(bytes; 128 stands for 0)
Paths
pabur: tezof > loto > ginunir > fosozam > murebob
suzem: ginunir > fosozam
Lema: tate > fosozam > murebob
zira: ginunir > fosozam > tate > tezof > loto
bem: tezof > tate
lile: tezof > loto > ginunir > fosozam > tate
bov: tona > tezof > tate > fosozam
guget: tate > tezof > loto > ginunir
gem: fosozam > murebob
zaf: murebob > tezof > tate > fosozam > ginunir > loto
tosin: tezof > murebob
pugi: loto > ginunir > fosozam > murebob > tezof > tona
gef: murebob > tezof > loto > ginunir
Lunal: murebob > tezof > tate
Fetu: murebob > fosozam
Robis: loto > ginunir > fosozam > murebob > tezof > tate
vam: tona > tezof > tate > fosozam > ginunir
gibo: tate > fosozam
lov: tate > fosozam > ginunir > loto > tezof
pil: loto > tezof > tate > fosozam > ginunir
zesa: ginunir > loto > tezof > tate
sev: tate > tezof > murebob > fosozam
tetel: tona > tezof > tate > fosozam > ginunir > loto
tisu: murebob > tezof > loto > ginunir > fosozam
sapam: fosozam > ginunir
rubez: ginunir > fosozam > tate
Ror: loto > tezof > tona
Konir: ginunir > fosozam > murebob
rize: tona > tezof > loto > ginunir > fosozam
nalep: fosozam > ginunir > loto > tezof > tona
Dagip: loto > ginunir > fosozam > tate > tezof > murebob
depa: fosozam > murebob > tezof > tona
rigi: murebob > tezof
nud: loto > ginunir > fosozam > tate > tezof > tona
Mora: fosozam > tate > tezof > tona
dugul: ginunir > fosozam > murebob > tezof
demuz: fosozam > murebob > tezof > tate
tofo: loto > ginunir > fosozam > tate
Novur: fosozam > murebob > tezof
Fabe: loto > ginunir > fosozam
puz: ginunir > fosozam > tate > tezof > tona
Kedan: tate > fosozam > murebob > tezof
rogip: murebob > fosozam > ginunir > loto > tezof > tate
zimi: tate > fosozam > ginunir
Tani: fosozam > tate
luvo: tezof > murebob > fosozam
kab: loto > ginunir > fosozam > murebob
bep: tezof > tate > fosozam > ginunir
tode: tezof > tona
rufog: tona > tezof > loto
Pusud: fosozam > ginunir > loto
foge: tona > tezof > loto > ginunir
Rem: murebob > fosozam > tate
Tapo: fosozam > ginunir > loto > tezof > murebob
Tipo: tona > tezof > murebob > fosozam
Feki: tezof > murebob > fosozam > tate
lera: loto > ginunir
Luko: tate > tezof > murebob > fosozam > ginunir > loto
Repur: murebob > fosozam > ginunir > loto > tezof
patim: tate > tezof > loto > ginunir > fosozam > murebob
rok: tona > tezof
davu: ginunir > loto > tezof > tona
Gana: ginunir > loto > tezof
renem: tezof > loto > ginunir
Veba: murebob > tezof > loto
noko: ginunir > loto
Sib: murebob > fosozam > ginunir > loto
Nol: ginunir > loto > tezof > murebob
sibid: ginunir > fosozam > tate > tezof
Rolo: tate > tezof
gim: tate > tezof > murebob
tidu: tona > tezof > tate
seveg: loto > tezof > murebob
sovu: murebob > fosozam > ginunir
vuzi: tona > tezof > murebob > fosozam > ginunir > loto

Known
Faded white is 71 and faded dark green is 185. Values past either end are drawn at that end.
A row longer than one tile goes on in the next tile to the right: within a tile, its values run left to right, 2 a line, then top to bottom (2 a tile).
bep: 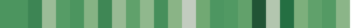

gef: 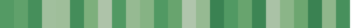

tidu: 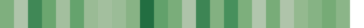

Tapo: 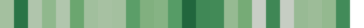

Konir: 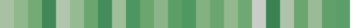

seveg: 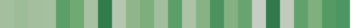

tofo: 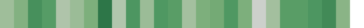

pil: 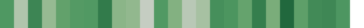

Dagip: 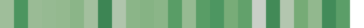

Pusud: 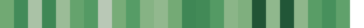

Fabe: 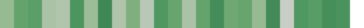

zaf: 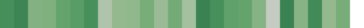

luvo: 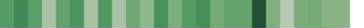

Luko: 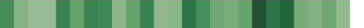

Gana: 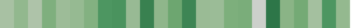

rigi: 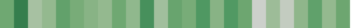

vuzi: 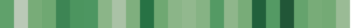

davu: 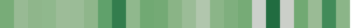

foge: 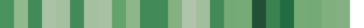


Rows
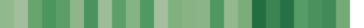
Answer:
noko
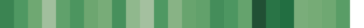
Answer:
guget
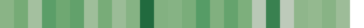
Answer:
rok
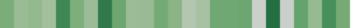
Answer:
Ror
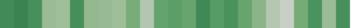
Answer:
Fetu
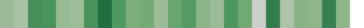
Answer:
sibid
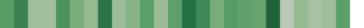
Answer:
gim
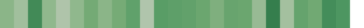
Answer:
suzem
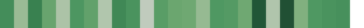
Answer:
sapam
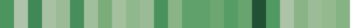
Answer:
Tipo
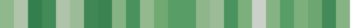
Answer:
rubez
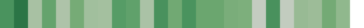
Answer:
nalep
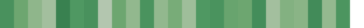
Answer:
Veba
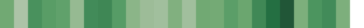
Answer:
zira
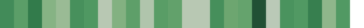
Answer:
sovu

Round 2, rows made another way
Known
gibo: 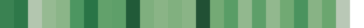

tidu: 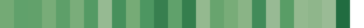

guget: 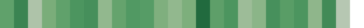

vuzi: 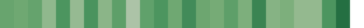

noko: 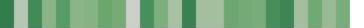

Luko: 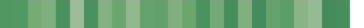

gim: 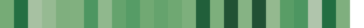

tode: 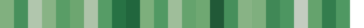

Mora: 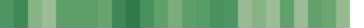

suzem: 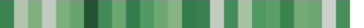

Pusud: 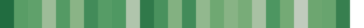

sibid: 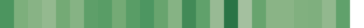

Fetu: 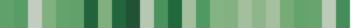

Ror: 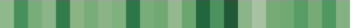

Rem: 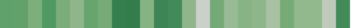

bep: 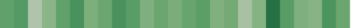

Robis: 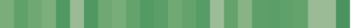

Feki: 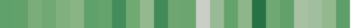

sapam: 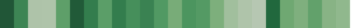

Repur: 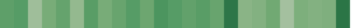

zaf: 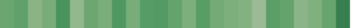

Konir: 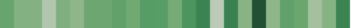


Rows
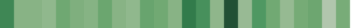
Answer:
Gana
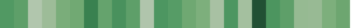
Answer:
luvo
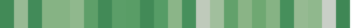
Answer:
rubez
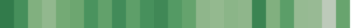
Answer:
demuz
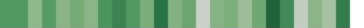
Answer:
bem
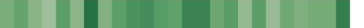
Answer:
rize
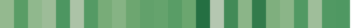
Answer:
kab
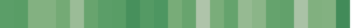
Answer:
lile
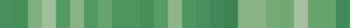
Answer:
nalep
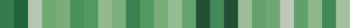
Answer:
Rolo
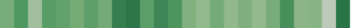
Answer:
Lunal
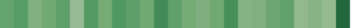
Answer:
rogip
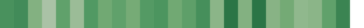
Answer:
Tapo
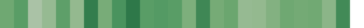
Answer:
tisu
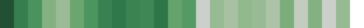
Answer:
Tani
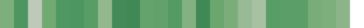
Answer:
gef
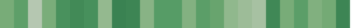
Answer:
sovu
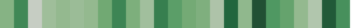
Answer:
tosin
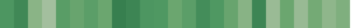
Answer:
depa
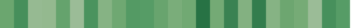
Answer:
patim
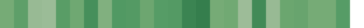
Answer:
bov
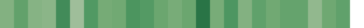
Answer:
pugi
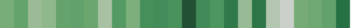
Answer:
rok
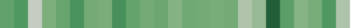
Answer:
renem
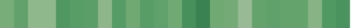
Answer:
vam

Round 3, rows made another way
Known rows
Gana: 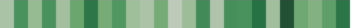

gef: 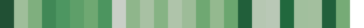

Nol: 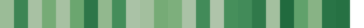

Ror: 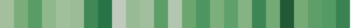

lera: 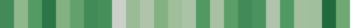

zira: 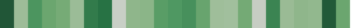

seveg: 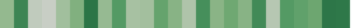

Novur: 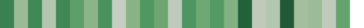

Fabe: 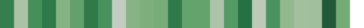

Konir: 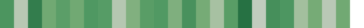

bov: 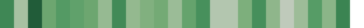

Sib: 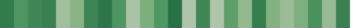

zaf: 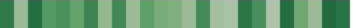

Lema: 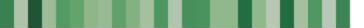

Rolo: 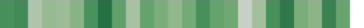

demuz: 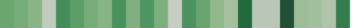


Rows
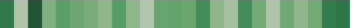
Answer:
gibo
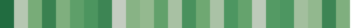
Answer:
patim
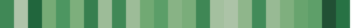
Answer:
bep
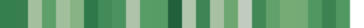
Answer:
Luko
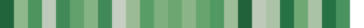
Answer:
rigi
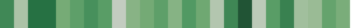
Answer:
kab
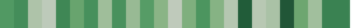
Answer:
Lunal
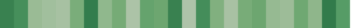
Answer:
tosin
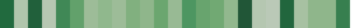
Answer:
Kedan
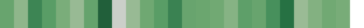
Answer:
tode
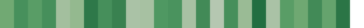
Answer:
Repur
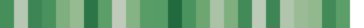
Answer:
suzem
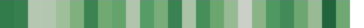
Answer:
gim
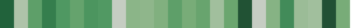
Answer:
tisu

